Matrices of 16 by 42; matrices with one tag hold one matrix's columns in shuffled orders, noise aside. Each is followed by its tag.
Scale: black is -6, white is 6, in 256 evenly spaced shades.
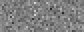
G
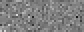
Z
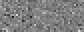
Z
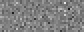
G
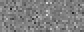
G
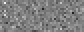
G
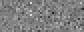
G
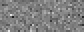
Z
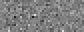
Z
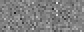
G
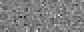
Z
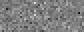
G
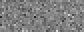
Z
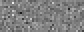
G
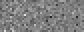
Z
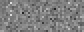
G
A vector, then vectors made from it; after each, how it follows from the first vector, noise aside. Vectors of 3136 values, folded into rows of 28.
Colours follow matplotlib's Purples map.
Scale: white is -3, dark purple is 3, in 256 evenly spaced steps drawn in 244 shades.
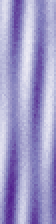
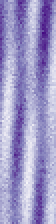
reversed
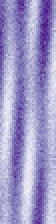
reversed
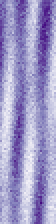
reversed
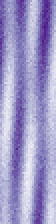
reversed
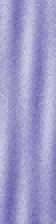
shrunk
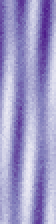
reversed
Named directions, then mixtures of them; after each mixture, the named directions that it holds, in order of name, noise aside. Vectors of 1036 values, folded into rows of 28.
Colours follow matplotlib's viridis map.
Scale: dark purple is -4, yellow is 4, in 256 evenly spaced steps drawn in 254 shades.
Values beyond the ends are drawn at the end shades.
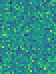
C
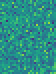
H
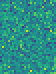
C, H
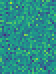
C, H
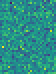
C, H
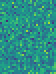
H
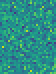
C, H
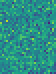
H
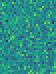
H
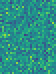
C, H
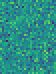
C, H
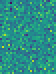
C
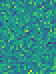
C, H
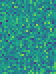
H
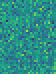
H
